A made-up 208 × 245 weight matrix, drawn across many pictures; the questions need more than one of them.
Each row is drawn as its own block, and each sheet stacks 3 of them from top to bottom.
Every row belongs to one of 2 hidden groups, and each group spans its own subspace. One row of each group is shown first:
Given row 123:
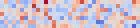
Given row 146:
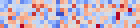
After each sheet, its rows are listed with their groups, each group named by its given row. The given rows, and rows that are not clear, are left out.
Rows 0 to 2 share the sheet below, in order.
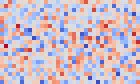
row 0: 146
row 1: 123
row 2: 146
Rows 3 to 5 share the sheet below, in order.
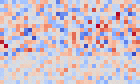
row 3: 146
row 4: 123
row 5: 146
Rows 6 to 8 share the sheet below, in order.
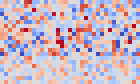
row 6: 123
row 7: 146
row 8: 123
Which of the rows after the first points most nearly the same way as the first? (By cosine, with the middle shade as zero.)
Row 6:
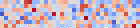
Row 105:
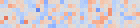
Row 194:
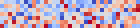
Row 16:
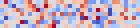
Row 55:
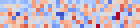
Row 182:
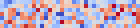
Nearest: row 16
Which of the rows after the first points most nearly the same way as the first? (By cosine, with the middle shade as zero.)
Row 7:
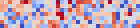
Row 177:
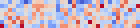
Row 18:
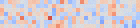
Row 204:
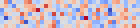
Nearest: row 18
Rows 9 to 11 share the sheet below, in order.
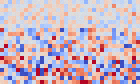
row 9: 146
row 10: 123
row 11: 146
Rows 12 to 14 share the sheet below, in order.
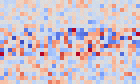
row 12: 146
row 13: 146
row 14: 123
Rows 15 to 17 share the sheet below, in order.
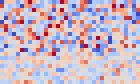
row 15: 123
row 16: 123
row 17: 146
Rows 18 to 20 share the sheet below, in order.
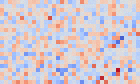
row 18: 123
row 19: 146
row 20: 146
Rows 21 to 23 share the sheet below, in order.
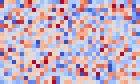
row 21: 123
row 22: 146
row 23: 123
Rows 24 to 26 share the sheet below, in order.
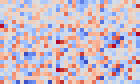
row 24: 146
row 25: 146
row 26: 146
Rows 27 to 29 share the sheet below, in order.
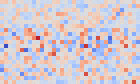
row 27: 146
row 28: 123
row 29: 123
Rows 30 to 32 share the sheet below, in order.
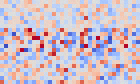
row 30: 123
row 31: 123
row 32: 146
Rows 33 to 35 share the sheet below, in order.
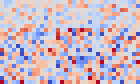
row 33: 146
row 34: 146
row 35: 146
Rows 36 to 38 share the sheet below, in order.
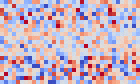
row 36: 123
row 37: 123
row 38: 123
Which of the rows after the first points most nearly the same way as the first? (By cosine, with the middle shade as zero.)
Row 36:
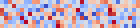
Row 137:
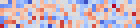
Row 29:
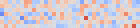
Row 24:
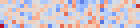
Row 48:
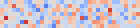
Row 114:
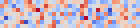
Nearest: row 48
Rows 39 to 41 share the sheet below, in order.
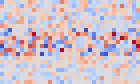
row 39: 123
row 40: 146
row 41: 146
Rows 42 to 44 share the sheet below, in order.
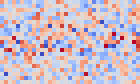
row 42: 146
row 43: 146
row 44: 123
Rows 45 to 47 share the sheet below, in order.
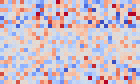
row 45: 146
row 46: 123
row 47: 146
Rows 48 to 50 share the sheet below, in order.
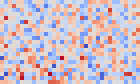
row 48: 123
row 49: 123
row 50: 123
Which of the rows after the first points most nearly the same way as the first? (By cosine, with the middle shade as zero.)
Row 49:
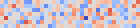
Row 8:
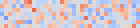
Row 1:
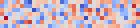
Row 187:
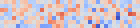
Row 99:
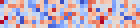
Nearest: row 1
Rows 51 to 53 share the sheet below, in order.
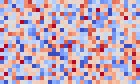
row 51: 123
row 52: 123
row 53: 123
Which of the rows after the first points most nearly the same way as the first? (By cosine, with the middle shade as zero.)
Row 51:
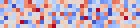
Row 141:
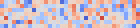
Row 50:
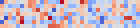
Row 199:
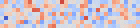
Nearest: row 199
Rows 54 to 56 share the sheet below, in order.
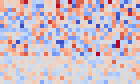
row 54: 146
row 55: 146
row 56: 146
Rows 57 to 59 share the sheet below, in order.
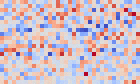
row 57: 146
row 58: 146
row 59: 123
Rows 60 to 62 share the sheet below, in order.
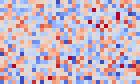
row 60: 146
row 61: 146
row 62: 146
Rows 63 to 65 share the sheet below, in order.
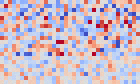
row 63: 146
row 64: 146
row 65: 123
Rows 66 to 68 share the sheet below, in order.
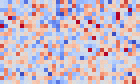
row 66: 146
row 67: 146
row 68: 123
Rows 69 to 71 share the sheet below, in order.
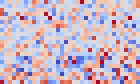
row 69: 123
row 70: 146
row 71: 146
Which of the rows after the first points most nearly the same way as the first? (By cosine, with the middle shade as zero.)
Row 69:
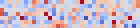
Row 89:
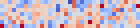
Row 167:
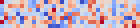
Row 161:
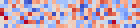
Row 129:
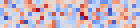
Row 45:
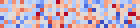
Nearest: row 161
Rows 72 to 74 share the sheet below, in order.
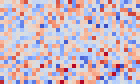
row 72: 146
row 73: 146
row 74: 146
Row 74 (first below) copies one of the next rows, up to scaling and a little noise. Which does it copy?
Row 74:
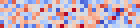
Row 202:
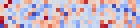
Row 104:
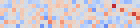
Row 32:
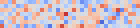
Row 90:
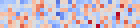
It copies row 32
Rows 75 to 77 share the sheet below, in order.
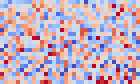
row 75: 146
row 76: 123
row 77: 146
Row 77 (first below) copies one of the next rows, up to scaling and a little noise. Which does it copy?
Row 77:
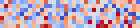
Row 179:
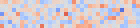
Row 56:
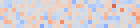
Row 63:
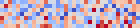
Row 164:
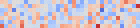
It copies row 63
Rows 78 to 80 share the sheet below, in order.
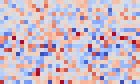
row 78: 123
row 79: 146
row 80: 146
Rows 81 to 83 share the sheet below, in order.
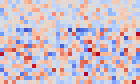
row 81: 123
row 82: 146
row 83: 123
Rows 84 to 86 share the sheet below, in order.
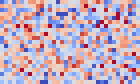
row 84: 146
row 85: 123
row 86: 146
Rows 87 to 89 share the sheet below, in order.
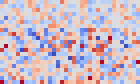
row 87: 123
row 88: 123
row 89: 146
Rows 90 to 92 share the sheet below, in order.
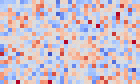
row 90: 146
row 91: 146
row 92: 146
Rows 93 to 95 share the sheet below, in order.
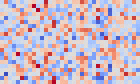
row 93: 123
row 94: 146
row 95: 123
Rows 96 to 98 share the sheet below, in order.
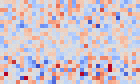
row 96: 146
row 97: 123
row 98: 123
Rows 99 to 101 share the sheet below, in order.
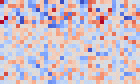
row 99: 123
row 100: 146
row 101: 123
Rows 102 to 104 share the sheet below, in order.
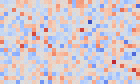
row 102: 146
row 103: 123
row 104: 146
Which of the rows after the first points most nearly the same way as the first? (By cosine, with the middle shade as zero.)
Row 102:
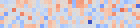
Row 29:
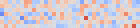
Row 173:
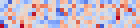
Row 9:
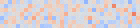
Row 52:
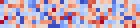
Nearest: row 9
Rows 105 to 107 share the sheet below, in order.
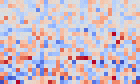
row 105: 123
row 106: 146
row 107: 146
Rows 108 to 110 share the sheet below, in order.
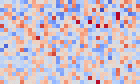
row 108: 146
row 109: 123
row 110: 146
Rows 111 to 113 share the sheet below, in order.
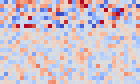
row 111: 146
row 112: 146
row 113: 123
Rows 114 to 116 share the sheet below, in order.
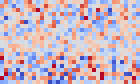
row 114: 123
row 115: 146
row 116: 123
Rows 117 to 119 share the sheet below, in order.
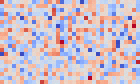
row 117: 123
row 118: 146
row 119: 146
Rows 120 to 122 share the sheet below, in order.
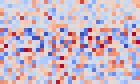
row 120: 123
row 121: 123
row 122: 123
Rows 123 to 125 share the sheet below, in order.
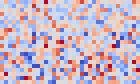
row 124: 146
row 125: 123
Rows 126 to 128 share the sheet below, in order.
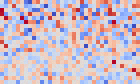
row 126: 123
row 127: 123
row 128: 146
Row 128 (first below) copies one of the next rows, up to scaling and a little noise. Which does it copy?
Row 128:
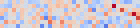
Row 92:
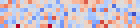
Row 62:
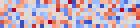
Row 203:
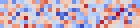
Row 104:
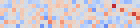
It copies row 104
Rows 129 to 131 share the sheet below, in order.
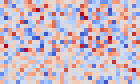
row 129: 123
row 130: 123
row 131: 146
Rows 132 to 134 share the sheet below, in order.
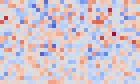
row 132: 123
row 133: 146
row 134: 123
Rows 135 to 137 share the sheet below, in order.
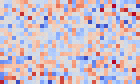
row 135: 146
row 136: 146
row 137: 146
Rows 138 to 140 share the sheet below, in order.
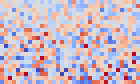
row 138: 146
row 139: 123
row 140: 146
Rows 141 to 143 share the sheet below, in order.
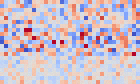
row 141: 123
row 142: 123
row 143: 146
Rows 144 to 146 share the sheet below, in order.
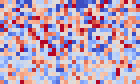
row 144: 146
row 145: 123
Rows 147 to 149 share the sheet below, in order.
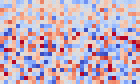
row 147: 146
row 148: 146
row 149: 123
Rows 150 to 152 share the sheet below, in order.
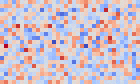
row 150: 146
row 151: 123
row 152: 123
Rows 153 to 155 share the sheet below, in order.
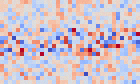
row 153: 146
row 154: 146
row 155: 123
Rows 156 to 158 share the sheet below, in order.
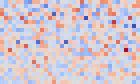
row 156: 123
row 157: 146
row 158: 123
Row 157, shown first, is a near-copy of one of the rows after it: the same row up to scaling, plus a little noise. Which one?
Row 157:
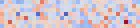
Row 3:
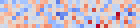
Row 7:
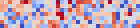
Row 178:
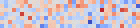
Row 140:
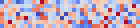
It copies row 140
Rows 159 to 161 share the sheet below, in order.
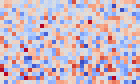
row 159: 146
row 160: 123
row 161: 123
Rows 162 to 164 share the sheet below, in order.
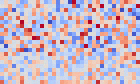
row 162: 146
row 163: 123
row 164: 146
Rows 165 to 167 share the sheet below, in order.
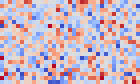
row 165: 146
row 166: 146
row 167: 123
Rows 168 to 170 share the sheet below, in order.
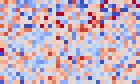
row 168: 146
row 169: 146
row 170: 146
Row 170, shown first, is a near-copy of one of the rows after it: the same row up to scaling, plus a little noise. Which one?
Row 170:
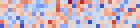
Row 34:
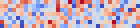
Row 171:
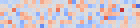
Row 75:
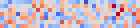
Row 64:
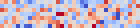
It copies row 34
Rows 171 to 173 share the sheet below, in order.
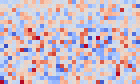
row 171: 146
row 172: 123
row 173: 146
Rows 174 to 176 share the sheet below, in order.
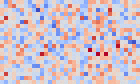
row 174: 123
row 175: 146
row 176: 123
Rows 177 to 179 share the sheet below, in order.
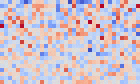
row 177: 146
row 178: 146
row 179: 146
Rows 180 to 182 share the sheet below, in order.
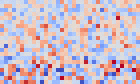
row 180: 146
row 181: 123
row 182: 146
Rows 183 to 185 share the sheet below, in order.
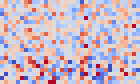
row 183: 123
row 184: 123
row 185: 123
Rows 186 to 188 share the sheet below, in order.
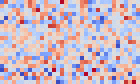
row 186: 123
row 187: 146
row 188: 123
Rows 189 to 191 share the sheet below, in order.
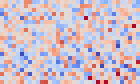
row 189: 123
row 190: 146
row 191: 146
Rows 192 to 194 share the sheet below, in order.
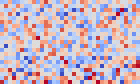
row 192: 146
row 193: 123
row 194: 146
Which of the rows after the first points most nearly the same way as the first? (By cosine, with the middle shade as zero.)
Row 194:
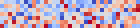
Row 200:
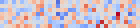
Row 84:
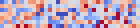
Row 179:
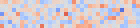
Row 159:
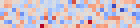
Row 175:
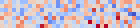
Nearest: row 175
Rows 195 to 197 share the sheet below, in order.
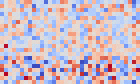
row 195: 123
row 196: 123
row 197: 123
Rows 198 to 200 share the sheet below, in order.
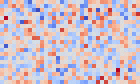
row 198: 123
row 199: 123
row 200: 146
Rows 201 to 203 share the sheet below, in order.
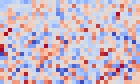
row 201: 146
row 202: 146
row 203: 146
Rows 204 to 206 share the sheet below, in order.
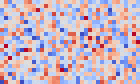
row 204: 123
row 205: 123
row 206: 146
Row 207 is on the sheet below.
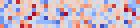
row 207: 146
